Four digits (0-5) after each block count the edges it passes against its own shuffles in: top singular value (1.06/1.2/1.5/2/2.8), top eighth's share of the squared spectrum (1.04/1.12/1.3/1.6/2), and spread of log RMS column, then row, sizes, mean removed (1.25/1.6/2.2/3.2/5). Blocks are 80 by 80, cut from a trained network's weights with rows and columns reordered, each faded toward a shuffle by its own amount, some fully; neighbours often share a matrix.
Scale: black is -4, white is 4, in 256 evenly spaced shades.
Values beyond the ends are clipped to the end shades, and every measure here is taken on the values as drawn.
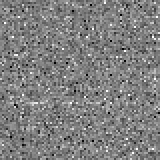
2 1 0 0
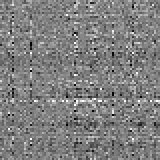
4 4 3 2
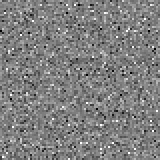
1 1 0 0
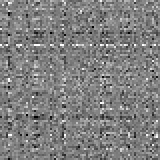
4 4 3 2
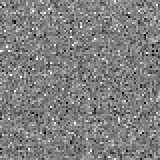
1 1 0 0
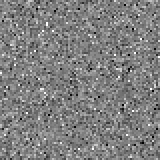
0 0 0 0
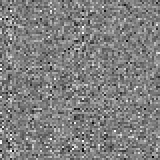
3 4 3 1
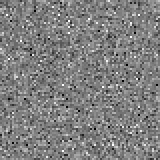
2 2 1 0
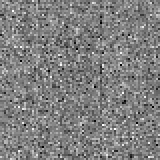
2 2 0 1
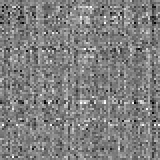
3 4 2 3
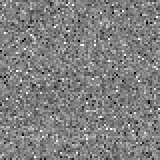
0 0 0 0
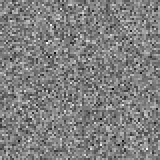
2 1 0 0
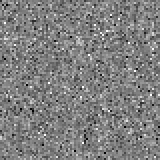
0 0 0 0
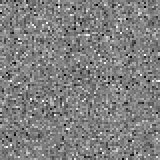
0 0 0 0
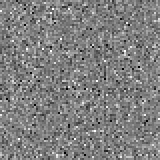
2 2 0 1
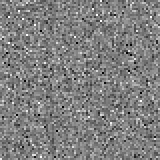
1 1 0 0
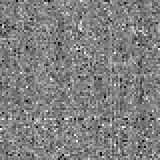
2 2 0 2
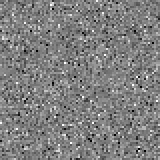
0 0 0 0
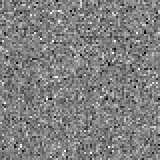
1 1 0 0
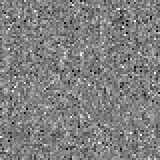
1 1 0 0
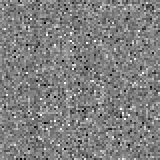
1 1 0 0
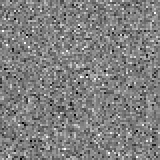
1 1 0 0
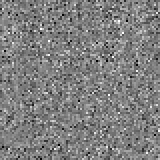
1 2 0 1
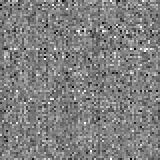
3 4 1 3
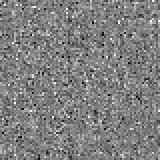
1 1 0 1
